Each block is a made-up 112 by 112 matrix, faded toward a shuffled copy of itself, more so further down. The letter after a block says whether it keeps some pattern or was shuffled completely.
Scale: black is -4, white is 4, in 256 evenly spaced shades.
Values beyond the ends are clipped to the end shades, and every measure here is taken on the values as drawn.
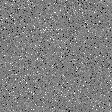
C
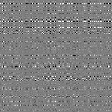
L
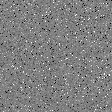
C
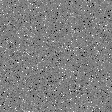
C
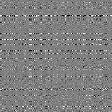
L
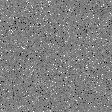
C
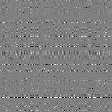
L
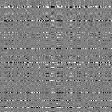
L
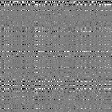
L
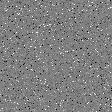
C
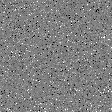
C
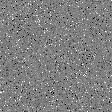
C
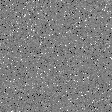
C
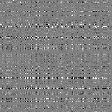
L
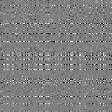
L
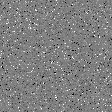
C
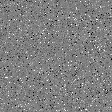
C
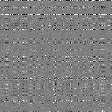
L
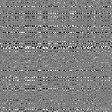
L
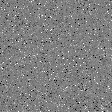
C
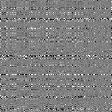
L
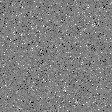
C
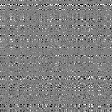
L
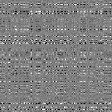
L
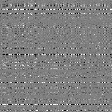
L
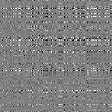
L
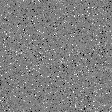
C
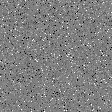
C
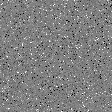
C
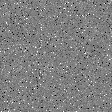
C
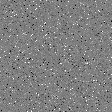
C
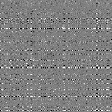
L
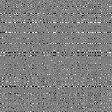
L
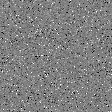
C
